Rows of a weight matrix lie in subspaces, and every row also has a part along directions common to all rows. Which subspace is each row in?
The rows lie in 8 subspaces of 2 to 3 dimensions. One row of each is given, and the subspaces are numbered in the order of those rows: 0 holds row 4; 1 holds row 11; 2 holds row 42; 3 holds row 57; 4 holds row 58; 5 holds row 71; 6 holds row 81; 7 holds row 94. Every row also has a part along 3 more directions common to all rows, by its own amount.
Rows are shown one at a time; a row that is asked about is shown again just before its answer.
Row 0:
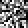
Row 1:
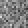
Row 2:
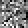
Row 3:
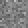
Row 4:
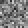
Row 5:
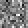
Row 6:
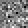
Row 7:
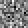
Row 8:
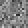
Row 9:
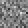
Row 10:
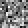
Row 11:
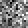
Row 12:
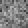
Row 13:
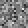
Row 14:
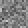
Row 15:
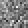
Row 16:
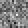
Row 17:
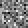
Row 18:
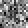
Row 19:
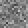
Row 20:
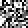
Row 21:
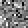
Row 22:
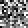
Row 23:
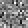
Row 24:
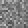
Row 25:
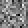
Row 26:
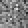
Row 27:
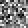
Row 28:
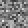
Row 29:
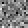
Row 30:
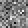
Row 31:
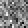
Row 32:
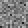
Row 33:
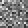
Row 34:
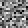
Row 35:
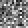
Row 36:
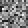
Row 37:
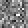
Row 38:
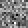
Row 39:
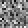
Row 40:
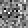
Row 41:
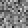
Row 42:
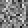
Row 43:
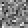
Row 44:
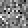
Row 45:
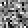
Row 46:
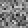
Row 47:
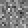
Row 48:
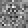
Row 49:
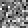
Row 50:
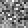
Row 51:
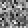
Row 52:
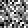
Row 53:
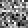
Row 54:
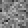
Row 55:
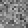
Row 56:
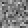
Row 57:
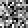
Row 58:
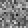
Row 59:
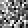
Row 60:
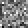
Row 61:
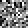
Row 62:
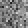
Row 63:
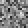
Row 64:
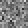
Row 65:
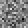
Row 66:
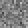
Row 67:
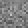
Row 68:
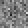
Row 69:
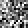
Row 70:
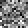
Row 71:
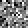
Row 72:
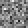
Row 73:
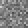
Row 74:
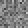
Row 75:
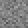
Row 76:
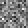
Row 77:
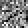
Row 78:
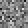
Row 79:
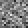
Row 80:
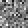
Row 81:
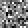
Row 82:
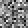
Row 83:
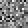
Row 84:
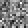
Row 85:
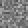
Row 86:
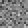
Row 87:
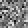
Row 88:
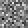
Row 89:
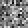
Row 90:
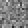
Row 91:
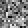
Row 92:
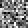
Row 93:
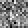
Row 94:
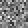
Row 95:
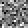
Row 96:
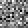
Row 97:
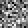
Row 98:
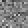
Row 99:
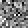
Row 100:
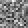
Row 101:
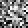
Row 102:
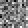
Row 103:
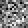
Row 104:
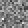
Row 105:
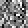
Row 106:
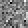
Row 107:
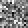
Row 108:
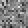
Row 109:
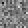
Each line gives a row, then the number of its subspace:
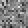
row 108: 5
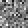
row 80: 5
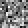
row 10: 6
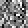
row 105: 2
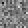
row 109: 5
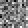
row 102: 2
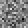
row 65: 6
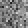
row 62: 1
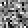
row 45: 5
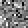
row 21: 5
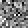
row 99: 5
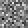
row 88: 3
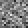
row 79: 3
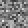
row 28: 5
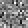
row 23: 3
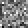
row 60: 6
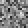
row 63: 0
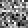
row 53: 4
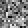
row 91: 6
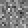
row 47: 0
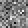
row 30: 4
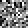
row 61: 5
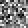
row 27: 0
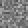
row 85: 4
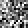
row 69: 2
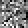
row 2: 1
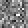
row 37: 2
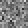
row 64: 7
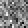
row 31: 3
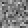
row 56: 6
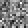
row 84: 2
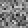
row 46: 4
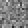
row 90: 2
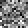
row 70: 0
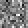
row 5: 2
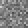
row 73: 7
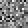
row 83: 7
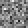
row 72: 0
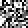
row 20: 5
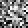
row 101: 3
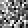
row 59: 2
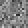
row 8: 2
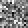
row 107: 7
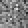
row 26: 1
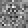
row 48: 0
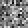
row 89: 3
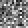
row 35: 3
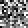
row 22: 0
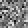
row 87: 7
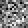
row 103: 6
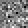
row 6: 6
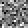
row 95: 6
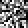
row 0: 1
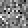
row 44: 0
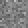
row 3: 0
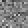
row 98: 5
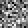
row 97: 6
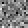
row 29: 6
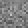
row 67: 3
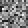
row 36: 1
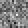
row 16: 4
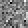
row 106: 1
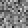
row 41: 3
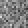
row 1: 2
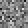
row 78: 7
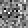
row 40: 0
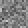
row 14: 1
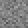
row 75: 3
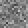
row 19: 1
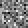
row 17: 4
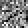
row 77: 1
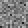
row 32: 0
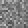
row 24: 7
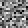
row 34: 4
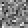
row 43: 6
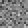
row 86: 7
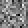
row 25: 2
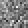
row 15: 2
